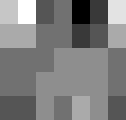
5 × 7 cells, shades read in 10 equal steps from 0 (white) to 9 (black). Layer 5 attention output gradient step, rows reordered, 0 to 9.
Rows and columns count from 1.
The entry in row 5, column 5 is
3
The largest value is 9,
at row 1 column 5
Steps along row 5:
same down up down up up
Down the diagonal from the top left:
2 3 5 4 3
